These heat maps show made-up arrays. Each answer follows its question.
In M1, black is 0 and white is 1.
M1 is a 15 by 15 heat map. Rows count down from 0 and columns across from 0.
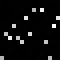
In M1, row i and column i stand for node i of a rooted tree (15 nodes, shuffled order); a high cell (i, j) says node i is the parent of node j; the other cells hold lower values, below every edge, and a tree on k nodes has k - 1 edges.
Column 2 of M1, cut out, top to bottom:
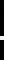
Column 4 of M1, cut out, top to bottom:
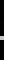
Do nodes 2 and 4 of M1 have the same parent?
yes
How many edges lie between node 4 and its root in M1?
1
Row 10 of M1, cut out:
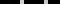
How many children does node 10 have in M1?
2
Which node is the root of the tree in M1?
9
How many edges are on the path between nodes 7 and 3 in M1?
6
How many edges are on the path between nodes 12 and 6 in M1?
3
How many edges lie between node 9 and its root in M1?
0
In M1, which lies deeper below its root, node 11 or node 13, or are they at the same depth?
the same depth
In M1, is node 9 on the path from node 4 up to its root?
yes
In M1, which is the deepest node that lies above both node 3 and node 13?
6
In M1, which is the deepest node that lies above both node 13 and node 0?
4
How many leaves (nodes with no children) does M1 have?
8
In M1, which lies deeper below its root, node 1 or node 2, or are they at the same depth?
node 1
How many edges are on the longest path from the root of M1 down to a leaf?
3
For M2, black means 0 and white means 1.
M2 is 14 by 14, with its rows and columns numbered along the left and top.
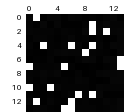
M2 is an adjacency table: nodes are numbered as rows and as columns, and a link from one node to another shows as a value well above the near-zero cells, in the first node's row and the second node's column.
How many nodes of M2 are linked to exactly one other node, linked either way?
2
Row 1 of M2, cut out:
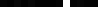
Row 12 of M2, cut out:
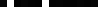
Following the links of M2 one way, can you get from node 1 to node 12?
no
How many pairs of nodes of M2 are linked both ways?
1
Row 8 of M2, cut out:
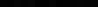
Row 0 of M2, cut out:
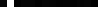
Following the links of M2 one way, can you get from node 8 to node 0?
no
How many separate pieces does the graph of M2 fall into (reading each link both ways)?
1
